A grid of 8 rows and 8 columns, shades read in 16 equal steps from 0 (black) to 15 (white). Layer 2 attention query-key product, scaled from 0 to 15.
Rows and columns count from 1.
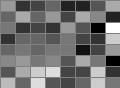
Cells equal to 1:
1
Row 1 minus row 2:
3 -7 -2 -3 -2 -8 -3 8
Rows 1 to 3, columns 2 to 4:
3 4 6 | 10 6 9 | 3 4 3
